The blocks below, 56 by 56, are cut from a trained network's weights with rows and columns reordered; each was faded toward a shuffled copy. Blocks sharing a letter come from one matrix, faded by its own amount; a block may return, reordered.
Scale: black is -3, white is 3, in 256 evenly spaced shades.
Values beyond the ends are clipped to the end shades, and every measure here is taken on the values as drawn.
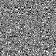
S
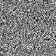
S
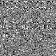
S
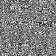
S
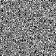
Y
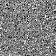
Y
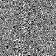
Y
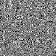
S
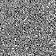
Y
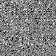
S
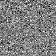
S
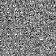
Y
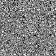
S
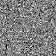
Y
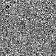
Y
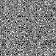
S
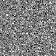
Y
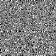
S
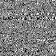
S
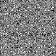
S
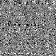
S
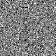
Y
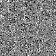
Y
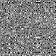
S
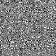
S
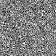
Y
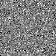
S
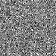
Y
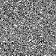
Y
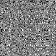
S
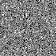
Y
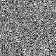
Y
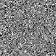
Y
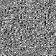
Y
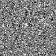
Y
